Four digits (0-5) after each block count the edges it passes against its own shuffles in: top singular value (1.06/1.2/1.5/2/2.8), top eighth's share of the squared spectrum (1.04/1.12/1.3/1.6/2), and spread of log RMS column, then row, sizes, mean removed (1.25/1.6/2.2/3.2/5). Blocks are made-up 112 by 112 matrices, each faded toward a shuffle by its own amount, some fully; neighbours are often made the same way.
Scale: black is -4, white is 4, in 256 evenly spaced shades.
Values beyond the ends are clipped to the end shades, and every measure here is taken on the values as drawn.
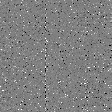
4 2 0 1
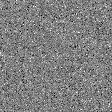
0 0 0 0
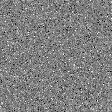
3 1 0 0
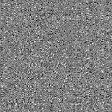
4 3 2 2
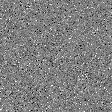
0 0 0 0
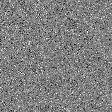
2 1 0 0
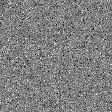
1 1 0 0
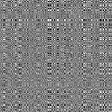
5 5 4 4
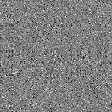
4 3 1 1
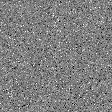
2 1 0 0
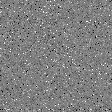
2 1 0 0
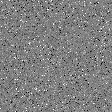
0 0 0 0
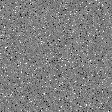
0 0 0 0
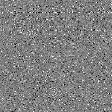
3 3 1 2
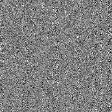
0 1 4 0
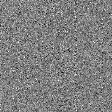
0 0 2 0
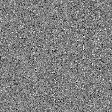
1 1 2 0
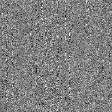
1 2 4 0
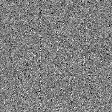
1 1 2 0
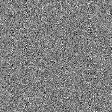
1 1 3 0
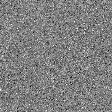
0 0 1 0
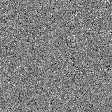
0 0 1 0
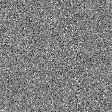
0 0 1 0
